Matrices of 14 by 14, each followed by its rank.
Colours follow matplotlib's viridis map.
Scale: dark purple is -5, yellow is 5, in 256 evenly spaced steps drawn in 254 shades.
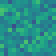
full rank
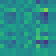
two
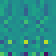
two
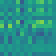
two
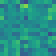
three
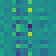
two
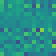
three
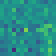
three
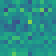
three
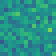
full rank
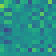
three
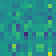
three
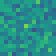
full rank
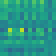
two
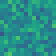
full rank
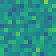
full rank
